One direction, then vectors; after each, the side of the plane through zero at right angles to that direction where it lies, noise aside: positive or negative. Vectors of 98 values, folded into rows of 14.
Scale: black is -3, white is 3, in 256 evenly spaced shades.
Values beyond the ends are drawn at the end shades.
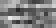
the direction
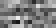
positive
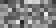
negative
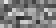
negative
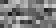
positive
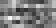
positive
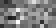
negative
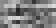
positive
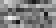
positive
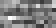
positive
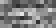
negative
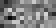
negative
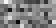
positive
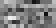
positive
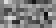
positive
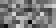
positive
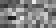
negative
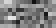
positive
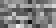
positive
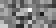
negative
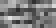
positive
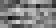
negative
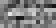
negative
